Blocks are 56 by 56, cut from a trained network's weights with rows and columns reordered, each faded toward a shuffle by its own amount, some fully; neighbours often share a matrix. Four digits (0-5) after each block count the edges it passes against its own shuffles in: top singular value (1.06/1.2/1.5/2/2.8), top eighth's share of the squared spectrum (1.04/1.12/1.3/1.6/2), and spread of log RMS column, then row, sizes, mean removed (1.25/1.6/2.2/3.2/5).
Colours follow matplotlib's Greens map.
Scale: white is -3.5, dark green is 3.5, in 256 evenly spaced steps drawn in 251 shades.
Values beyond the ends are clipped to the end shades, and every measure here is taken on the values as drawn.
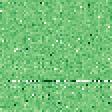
4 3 0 1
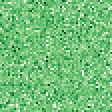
0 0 0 0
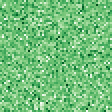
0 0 0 0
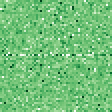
2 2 0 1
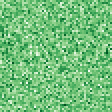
1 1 0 0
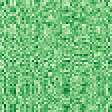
4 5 3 2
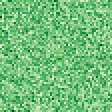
0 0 0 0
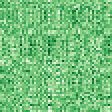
4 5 2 2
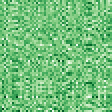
4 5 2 3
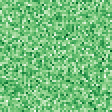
1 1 0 0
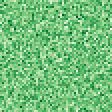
0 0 0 0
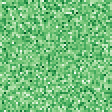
0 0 0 0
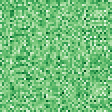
4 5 3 1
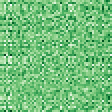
4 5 3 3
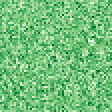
3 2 1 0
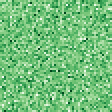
2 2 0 0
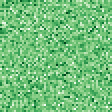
2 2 1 1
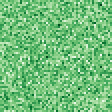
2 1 0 0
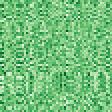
4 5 3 2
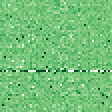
4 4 0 1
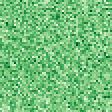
2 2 0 0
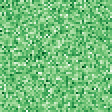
1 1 0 0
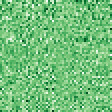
3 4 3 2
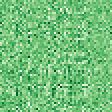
3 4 3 2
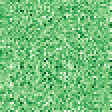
3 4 2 2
